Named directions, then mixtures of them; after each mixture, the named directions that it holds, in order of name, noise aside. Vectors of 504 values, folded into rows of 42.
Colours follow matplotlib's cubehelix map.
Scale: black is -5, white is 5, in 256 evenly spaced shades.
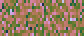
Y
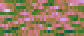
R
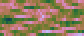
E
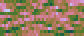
R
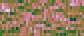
R, Y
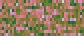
E, Y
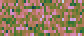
E, Y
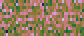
R, Y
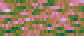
R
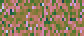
Y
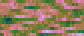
E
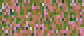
Y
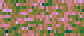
R, Y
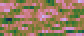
E, R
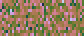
Y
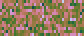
E, Y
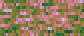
R, Y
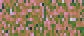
Y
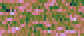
R, Y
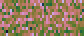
R, Y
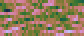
R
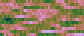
E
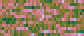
E, Y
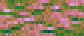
E, R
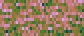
R, Y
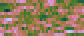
E, R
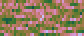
E, Y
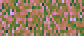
Y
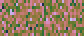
Y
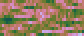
E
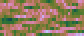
E
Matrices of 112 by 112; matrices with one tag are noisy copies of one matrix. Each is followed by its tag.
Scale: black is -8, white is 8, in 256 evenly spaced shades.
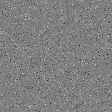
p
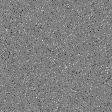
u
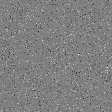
u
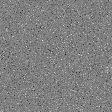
u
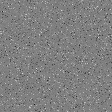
p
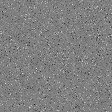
p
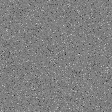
u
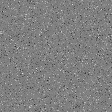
p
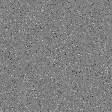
u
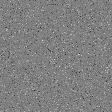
u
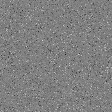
u
